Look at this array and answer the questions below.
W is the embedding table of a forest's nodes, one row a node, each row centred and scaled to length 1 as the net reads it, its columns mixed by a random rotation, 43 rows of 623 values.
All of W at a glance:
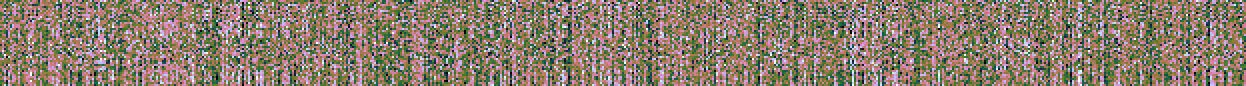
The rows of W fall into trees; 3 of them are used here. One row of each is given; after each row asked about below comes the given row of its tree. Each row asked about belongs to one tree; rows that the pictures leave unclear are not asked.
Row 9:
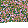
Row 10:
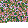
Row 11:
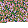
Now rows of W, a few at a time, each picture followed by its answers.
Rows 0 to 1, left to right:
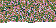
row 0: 10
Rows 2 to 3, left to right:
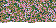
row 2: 9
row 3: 11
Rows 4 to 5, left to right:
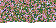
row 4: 11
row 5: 9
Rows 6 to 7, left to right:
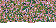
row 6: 11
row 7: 9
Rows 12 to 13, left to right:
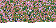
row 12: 11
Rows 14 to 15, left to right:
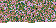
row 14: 10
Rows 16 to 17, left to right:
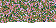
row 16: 11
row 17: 11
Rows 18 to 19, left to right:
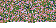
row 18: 11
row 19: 10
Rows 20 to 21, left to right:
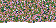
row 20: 10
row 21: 10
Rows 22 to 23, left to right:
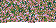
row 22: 9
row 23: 10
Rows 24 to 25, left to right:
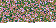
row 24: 11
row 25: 10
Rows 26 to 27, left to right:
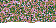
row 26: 9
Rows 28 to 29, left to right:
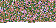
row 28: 11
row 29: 10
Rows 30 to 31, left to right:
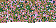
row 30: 10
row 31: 10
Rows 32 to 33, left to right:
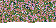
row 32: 11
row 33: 10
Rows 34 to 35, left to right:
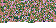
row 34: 10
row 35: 11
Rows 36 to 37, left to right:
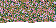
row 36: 11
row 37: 11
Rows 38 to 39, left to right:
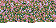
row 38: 11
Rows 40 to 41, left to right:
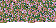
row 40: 11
